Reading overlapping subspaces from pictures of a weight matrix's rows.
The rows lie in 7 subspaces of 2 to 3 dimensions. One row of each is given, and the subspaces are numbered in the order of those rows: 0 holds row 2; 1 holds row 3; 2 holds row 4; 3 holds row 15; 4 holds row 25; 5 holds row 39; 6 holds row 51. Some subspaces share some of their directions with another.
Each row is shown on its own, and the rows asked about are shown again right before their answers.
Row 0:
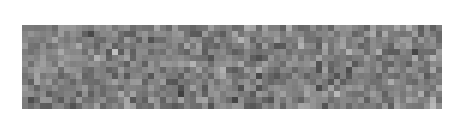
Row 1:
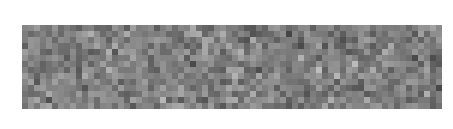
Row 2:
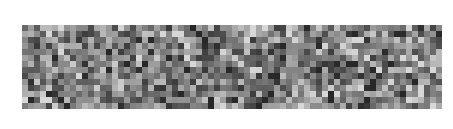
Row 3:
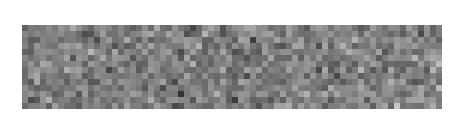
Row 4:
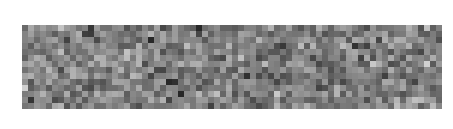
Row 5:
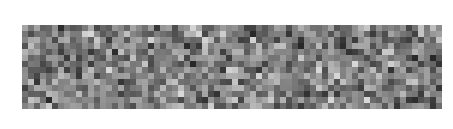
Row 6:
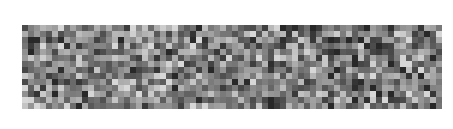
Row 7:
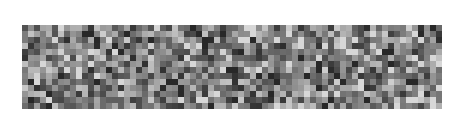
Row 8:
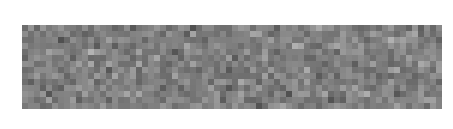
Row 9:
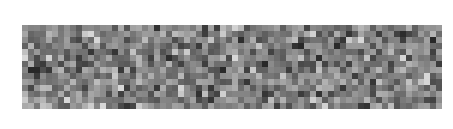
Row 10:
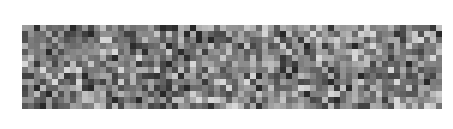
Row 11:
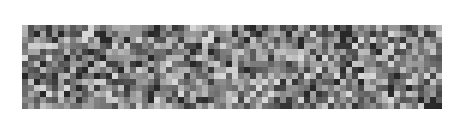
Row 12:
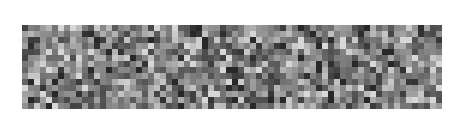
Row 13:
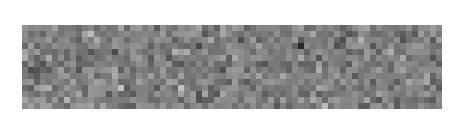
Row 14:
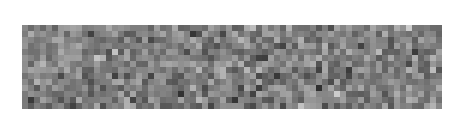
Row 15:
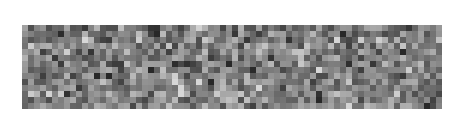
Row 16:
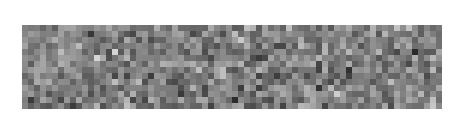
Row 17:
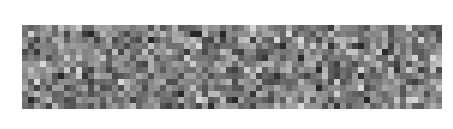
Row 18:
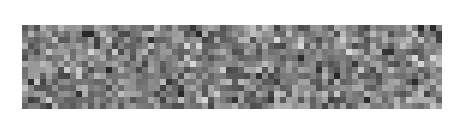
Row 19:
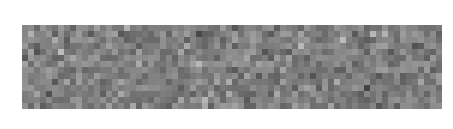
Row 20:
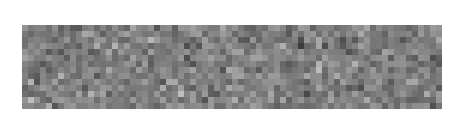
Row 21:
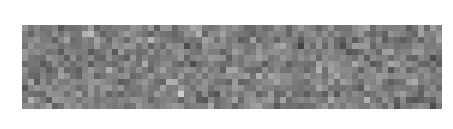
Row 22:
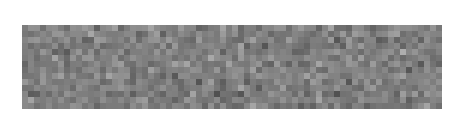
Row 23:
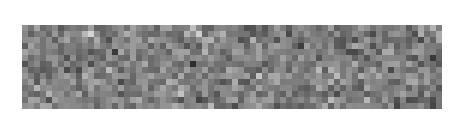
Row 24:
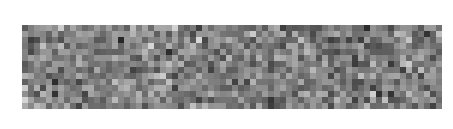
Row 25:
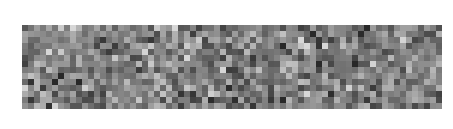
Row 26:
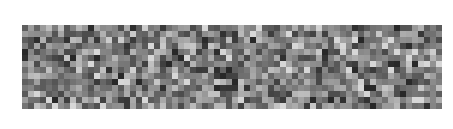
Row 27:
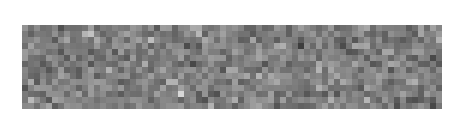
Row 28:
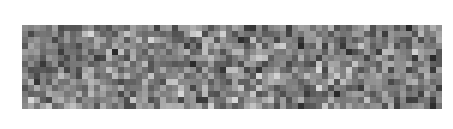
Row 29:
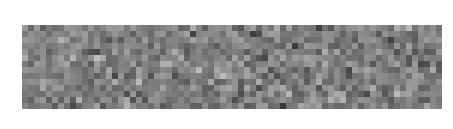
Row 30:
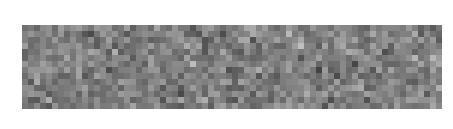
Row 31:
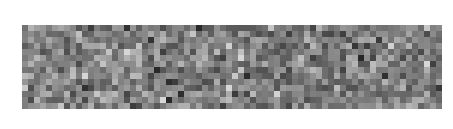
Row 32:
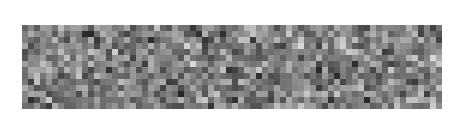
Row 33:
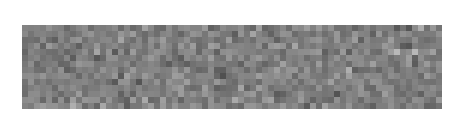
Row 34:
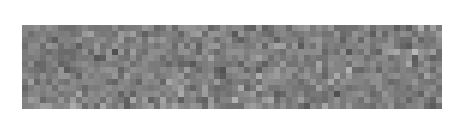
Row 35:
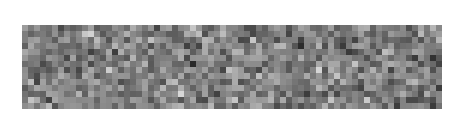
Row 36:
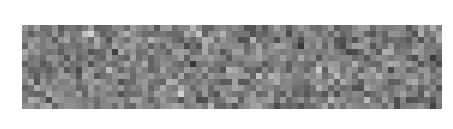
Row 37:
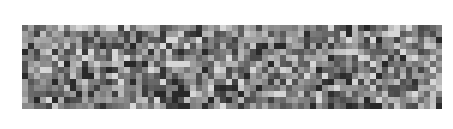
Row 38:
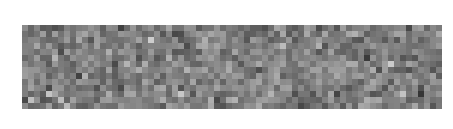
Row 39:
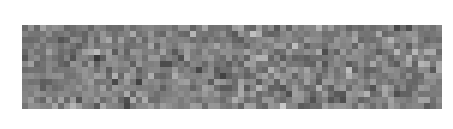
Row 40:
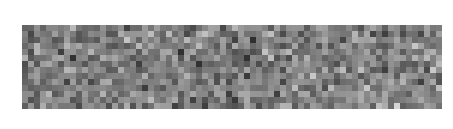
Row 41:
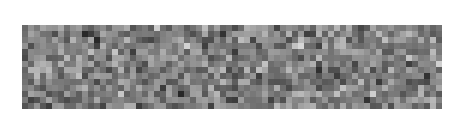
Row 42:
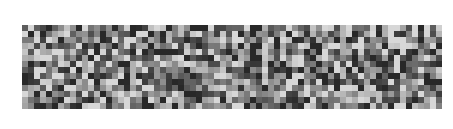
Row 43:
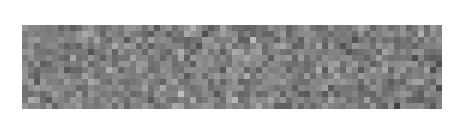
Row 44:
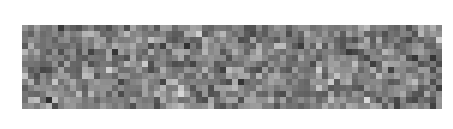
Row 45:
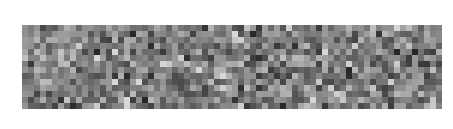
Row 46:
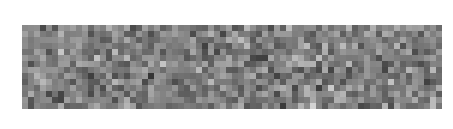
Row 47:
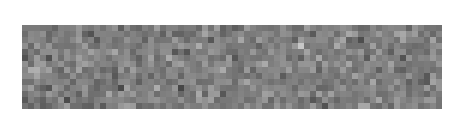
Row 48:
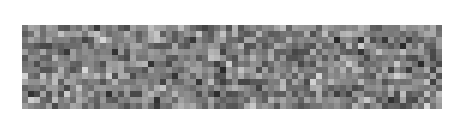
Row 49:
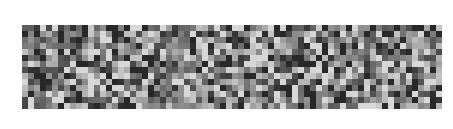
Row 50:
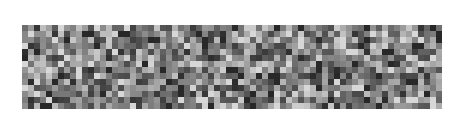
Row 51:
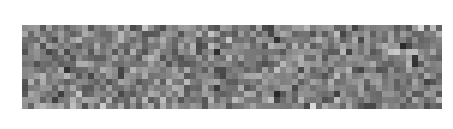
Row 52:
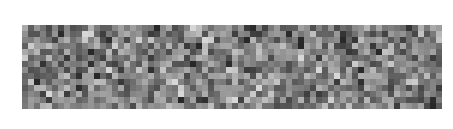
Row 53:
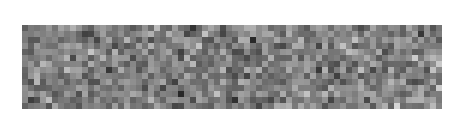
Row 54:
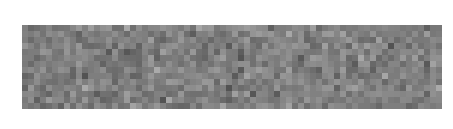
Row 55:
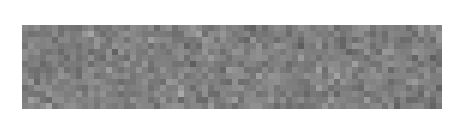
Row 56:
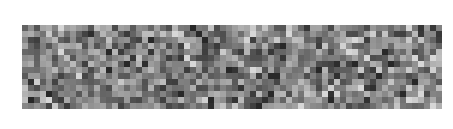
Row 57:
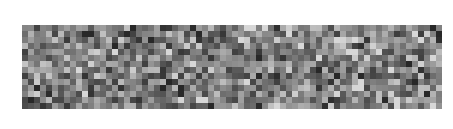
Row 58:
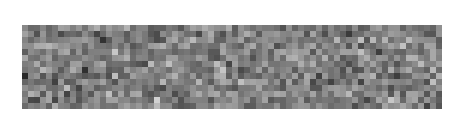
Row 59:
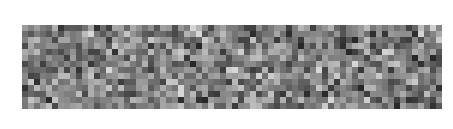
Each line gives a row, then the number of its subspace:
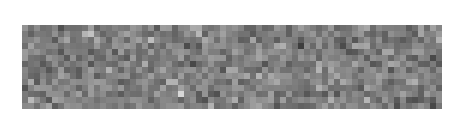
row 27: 2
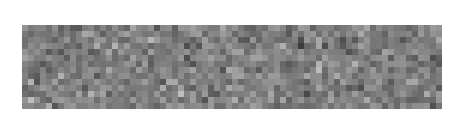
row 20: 4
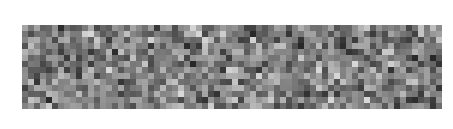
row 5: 4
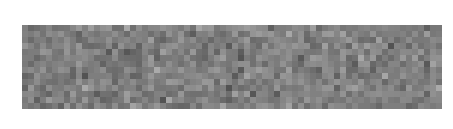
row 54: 2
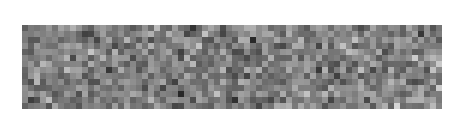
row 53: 1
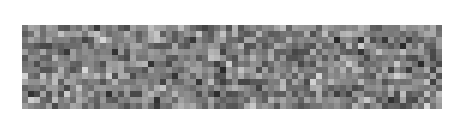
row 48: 3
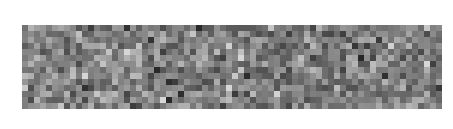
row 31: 2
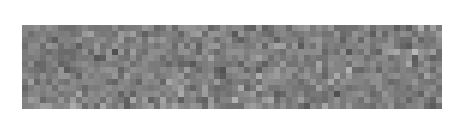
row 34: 6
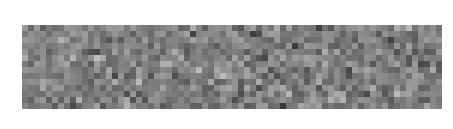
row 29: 5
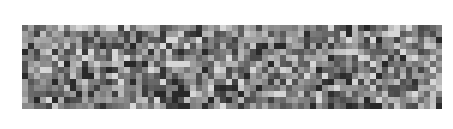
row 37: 3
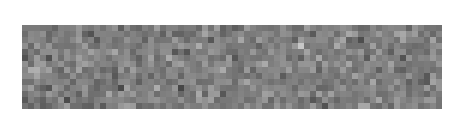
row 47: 0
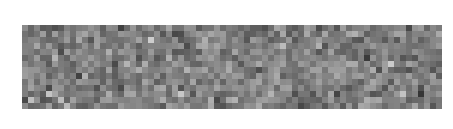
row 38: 0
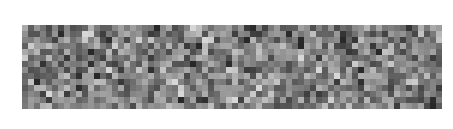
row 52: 3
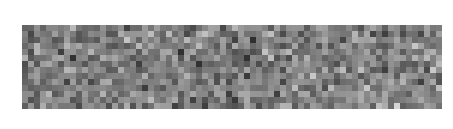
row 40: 1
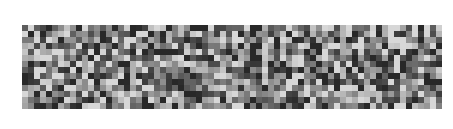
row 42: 5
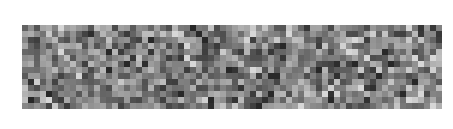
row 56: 0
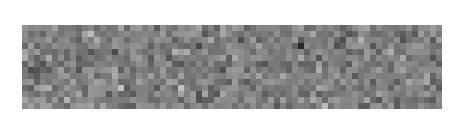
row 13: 0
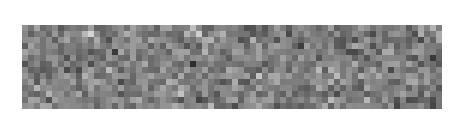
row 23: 4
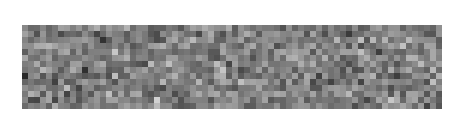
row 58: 3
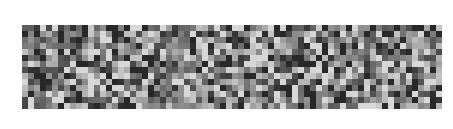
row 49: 6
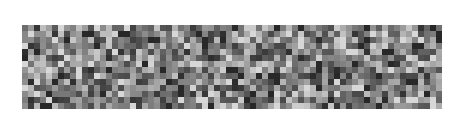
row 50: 1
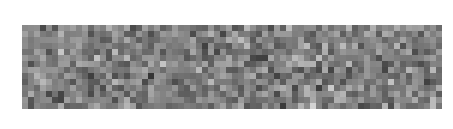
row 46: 6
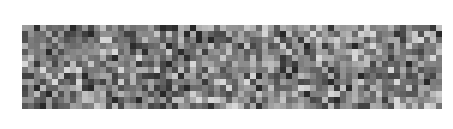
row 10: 4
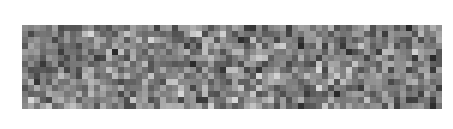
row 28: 5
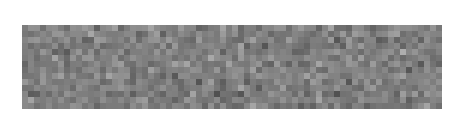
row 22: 3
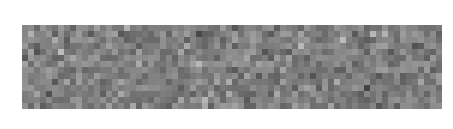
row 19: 1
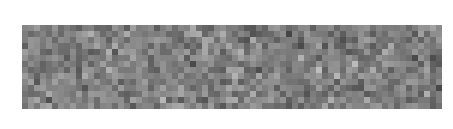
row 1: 2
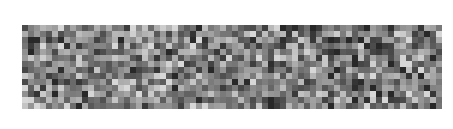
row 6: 4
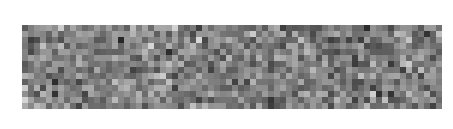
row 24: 4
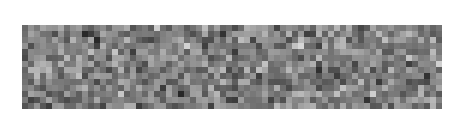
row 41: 0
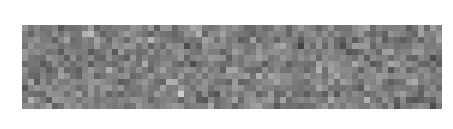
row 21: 2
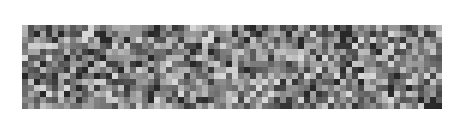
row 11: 3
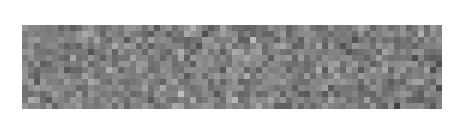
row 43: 1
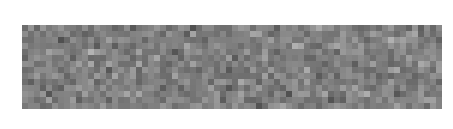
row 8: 5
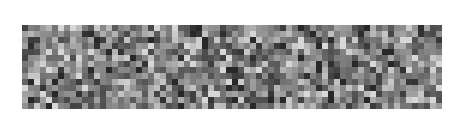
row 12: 4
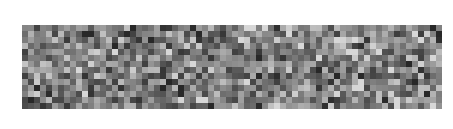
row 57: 4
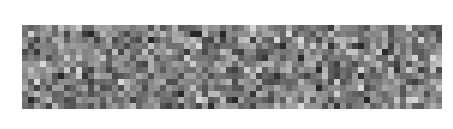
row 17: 5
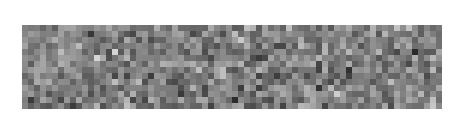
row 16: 5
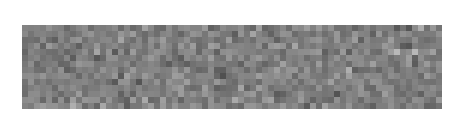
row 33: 6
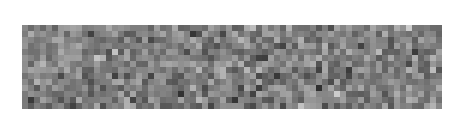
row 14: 5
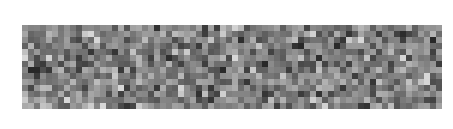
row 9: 0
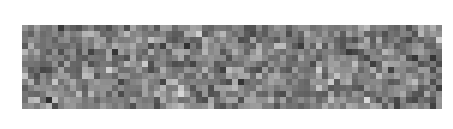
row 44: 3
